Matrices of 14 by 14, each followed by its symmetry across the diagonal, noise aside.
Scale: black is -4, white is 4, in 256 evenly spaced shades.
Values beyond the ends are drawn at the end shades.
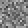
symmetric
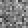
antisymmetric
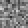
antisymmetric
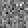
neither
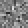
antisymmetric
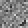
symmetric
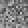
antisymmetric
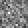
neither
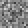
symmetric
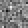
antisymmetric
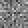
antisymmetric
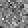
neither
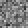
symmetric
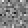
neither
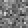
neither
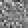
neither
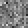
neither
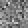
antisymmetric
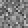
neither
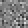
antisymmetric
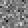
neither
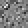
symmetric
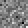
symmetric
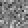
neither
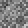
symmetric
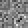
symmetric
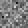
symmetric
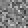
antisymmetric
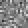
symmetric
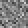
antisymmetric
